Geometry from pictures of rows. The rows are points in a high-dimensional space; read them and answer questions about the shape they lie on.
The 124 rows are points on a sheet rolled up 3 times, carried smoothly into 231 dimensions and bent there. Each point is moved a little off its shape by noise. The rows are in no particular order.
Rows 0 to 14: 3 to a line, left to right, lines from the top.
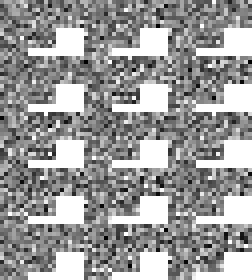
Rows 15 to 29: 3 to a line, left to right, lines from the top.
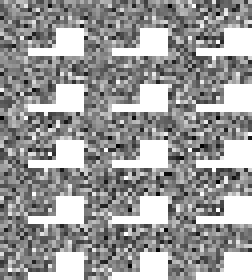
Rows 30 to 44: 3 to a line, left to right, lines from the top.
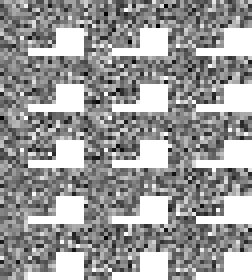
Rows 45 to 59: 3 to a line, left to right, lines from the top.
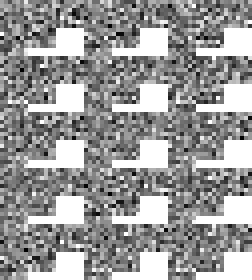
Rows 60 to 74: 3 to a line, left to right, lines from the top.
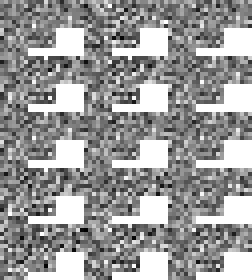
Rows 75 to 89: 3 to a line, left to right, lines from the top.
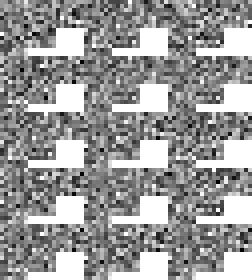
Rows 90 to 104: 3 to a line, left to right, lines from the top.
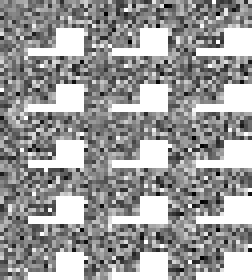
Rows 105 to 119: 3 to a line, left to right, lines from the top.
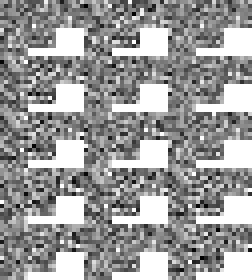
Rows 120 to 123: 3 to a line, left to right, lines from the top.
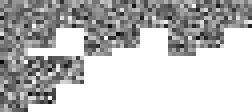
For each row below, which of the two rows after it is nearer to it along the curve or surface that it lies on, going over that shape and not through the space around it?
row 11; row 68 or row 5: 68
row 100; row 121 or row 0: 121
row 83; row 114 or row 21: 114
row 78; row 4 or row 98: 98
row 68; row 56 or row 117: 117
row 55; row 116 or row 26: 116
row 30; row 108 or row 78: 108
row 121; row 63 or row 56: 63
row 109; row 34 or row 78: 34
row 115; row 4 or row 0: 4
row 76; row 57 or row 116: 116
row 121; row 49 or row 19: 49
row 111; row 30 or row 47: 47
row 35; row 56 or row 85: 56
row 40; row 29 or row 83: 29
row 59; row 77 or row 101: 77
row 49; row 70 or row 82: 82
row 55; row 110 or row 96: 96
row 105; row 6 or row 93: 6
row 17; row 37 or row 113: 37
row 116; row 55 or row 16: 55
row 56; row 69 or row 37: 69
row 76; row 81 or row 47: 81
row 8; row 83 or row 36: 36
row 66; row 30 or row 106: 30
